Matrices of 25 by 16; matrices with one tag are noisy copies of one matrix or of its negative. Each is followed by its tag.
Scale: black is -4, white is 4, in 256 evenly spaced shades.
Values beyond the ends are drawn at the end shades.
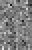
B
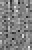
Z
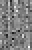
Z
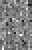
B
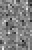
B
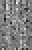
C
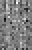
C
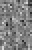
B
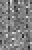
Z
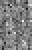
B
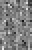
B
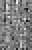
C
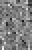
B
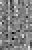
Z
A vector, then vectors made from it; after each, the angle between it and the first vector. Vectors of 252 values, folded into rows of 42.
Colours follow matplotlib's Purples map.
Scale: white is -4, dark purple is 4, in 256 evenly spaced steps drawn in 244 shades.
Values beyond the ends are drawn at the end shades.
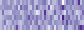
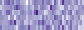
partly opposed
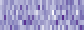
partly aligned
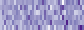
nearly parallel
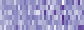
nearly parallel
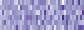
nearly parallel
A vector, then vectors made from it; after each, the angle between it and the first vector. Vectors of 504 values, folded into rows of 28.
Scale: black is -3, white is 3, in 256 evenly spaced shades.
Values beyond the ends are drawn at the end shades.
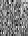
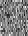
orthogonal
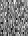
partly aligned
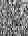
nearly parallel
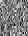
orthogonal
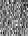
nearly opposite
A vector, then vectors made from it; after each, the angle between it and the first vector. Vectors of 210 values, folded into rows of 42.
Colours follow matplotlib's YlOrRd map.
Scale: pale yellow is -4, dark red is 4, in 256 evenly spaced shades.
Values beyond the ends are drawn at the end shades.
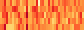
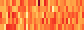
nearly opposite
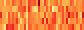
nearly opposite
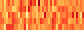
nearly opposite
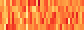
nearly opposite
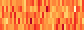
orthogonal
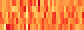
nearly opposite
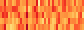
nearly parallel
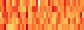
nearly parallel
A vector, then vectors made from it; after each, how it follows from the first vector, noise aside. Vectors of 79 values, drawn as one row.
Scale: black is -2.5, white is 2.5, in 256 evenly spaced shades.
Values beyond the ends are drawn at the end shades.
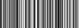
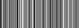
partly zeroed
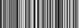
copied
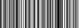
copied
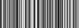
copied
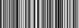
copied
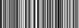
copied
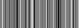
partly zeroed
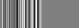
partly zeroed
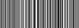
partly zeroed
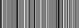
partly zeroed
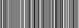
partly zeroed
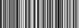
copied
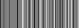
partly zeroed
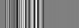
partly zeroed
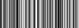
copied
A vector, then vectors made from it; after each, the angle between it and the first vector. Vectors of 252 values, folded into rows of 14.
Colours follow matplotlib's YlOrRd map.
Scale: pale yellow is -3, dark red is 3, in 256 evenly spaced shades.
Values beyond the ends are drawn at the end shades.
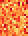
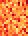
nearly parallel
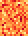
partly opposed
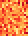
nearly parallel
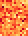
orthogonal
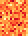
orthogonal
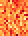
orthogonal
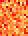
nearly parallel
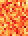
nearly opposite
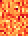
partly aligned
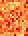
orthogonal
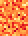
partly opposed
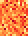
nearly opposite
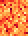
partly aligned
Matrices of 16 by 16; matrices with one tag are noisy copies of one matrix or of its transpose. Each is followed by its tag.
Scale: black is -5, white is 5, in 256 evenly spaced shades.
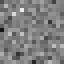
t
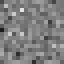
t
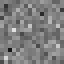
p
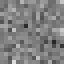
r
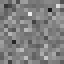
p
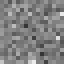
r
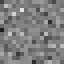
t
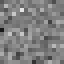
t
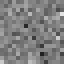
r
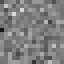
t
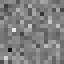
p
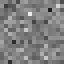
p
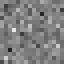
p
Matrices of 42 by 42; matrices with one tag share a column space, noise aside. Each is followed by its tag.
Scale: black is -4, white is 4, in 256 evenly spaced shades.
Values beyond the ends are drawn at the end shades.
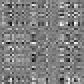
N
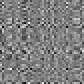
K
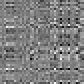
K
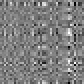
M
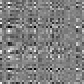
K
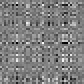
N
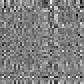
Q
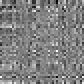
Q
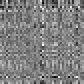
Q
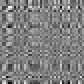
Q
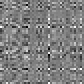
K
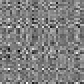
K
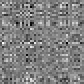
N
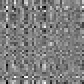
Q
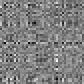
N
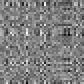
M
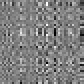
M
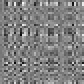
M
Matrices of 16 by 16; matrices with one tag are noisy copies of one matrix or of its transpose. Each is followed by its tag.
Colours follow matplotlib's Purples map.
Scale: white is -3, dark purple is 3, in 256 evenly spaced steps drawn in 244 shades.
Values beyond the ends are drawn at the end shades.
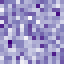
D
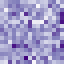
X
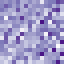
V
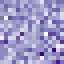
V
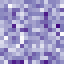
X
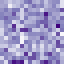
X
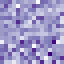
V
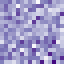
V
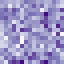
X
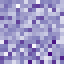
V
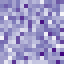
V
